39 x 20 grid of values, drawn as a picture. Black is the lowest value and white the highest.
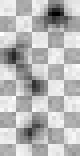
Overall the values sit about 70% of the way up the scale. There are four dips. There is no overall slope.
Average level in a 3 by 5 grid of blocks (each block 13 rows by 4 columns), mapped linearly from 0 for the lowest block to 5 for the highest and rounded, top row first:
54404
32355
53255
